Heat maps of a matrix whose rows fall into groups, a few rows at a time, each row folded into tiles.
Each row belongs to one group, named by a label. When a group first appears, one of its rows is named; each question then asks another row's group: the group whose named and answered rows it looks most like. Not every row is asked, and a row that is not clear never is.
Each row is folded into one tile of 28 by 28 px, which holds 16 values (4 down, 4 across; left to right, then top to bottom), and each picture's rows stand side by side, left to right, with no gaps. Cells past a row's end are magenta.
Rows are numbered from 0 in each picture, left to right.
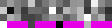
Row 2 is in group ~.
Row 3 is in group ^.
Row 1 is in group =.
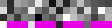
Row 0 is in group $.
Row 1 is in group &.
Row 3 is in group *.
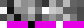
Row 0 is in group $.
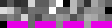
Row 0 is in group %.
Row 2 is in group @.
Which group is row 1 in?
=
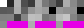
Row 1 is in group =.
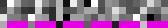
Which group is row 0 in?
^
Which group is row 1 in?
^
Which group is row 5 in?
&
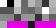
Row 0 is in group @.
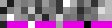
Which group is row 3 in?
~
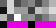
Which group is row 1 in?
~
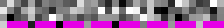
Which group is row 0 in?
&
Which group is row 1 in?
%
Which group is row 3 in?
*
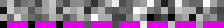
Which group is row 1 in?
~
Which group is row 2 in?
~
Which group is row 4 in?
=
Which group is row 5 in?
&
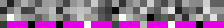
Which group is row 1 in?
~
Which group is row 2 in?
~
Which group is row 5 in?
&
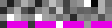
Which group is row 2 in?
$
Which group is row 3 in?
@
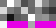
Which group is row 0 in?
&
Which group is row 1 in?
^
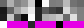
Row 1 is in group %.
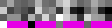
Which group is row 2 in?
^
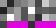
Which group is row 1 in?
%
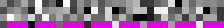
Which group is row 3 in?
~
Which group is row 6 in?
@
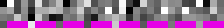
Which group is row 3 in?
=
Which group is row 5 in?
=
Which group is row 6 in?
*
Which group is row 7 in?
@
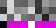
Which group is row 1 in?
$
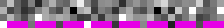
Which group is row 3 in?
$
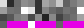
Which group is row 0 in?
=
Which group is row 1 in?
$
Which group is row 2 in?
=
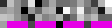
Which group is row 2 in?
~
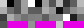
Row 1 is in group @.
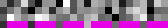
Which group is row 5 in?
%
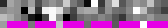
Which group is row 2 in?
&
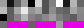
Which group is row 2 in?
@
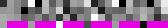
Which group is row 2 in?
$
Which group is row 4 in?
@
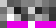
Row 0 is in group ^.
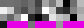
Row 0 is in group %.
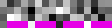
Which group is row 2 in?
%
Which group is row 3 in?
$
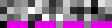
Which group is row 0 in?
~
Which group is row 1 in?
%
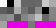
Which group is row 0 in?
@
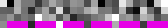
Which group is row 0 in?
@
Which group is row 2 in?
$
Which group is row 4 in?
^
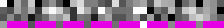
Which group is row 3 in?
*
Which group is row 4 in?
=
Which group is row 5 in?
$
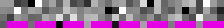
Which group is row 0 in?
*
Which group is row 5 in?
@
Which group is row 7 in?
^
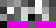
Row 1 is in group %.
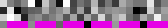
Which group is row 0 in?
^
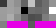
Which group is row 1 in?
=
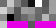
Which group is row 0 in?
&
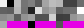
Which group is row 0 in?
@
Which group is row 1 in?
~
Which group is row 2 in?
=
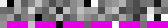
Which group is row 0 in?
@
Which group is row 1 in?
&
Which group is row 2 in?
~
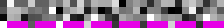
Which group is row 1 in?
=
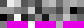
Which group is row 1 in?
$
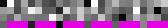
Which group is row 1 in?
%
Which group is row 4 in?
=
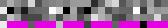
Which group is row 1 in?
=
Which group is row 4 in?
=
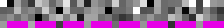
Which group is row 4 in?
=
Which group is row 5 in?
@
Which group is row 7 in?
^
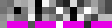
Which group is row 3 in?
%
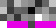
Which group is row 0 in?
$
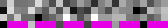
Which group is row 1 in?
&
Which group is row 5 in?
~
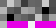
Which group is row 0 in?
&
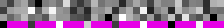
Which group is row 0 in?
~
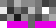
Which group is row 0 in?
$
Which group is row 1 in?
*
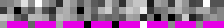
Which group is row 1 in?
^
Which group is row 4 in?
~
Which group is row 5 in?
$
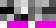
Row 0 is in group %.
